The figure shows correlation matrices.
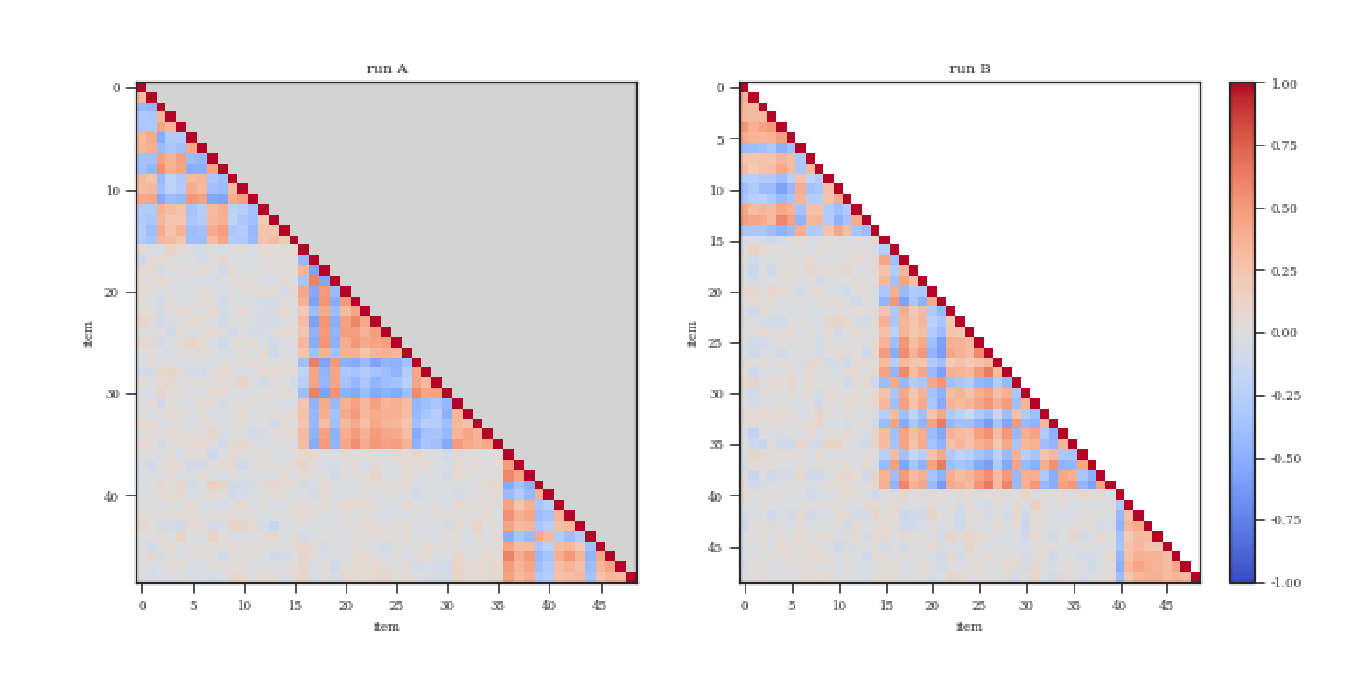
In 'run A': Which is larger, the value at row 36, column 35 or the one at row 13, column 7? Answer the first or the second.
the second
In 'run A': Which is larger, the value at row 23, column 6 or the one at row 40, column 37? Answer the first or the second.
the first
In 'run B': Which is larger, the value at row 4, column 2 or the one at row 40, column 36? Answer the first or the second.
the first
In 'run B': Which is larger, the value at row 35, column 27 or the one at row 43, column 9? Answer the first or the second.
the first
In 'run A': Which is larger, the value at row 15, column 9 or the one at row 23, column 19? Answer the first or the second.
the first
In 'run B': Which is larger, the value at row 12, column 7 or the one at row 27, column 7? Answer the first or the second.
the first
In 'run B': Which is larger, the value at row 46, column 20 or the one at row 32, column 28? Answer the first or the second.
the first
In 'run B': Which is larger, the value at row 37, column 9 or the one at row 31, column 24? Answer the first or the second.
the second
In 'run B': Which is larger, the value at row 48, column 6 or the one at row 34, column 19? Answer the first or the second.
the second
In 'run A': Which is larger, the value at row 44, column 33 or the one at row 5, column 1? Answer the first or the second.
the second
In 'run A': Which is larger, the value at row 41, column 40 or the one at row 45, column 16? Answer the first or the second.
the second
